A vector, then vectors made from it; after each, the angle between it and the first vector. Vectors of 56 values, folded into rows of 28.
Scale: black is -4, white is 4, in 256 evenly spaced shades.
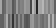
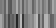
orthogonal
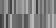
partly aligned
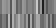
partly opposed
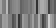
partly aligned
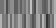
partly opposed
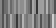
partly aligned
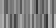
orthogonal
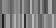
orthogonal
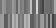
nearly opposite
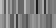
partly aligned
